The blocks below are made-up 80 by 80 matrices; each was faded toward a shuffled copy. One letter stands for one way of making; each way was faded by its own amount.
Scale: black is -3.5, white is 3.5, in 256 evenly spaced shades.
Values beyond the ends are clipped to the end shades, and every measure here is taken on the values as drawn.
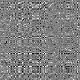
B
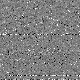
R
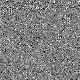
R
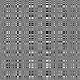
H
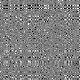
B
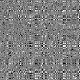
B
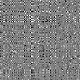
B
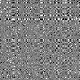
B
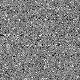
R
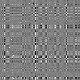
H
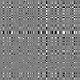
H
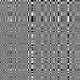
H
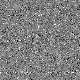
R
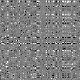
B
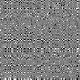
B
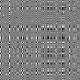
H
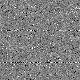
R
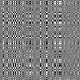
H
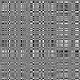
H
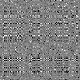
B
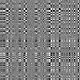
H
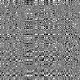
B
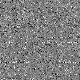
R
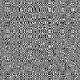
B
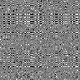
B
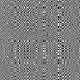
H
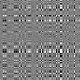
H
